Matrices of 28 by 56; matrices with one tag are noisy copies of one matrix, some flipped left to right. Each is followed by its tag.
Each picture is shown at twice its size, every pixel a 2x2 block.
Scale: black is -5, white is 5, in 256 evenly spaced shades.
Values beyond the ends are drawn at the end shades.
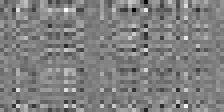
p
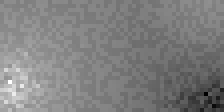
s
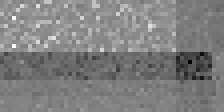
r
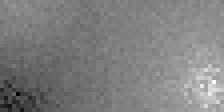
s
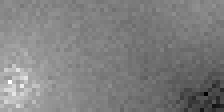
s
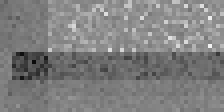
r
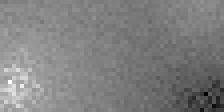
s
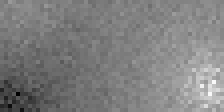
s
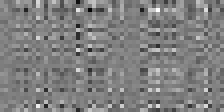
p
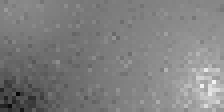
s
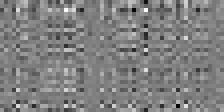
p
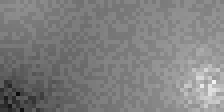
s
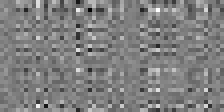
p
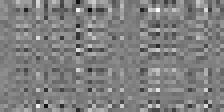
p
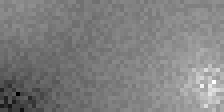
s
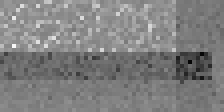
r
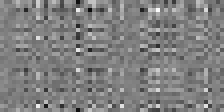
p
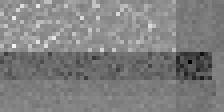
r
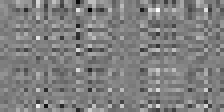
p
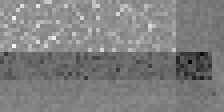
r
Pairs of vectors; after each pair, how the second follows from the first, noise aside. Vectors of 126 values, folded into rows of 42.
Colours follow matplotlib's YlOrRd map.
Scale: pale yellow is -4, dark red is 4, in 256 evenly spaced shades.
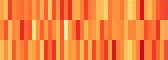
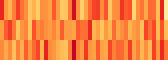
wrapped around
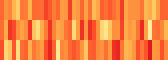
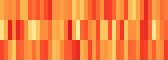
wrapped around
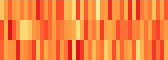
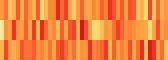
wrapped around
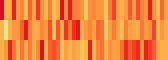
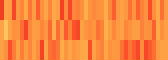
shrunk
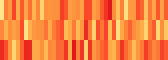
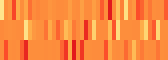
partly zeroed
